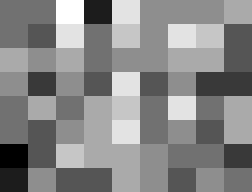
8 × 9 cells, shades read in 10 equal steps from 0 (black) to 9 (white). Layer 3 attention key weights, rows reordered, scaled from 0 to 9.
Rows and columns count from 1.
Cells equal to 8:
6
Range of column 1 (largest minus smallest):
6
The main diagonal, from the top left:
4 3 6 3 7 4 4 5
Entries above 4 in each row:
6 5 7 4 5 5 4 4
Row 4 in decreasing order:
8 5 5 5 3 3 2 2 2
